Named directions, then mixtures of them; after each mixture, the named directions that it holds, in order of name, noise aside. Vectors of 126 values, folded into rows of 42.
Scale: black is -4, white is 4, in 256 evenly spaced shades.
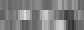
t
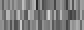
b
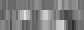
t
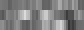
t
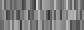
b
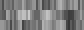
b, t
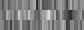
b, t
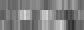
t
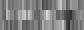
b, t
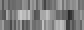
b, t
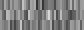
b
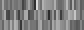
b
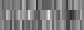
b, t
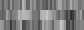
b, t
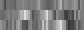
t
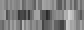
b, t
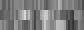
t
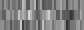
b, t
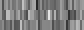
b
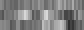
t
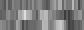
t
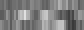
t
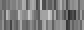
b, t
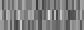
b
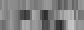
t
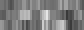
t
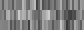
b, t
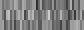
b
